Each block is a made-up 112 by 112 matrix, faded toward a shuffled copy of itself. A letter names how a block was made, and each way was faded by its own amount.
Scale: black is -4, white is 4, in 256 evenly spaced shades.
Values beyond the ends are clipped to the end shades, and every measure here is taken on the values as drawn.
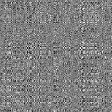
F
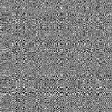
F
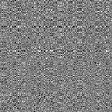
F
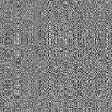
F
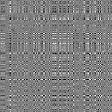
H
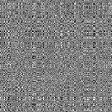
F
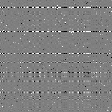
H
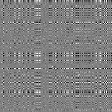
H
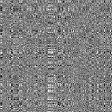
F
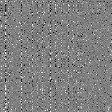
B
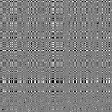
H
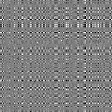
H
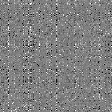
B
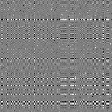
H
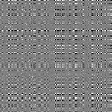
H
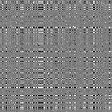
H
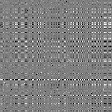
H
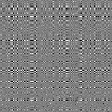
H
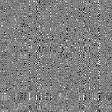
B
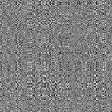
F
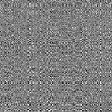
F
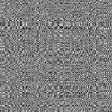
F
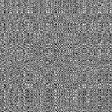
F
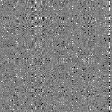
B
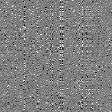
B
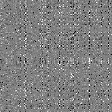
B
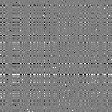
H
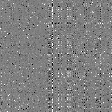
B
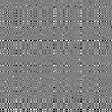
H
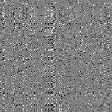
B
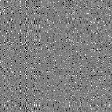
B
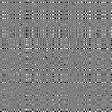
H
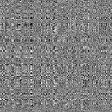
F
